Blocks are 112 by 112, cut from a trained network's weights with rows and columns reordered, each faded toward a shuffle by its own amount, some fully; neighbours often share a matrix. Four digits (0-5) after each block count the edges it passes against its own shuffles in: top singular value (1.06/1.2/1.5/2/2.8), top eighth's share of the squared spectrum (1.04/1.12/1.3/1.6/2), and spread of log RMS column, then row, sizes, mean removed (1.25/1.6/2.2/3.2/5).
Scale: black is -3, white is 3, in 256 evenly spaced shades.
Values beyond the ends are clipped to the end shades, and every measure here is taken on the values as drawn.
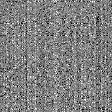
3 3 1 3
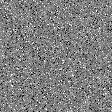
0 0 0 0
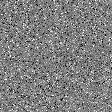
0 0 0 0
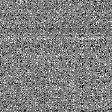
2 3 3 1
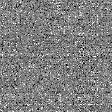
2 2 2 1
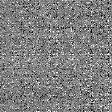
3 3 3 1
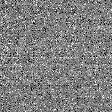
2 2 2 0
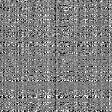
4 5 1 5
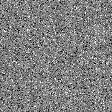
1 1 0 0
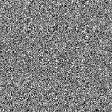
3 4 2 2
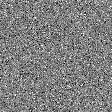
0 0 0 0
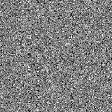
3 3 2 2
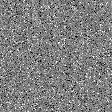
0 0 0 0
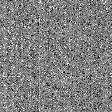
2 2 0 2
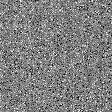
0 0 0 0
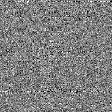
3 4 2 2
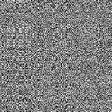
4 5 3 2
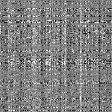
4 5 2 5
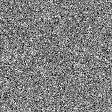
2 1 0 0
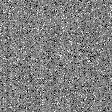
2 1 0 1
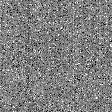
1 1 0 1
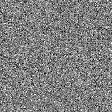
2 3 1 1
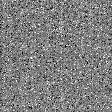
1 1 0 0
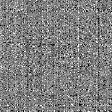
3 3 1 3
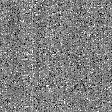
2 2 0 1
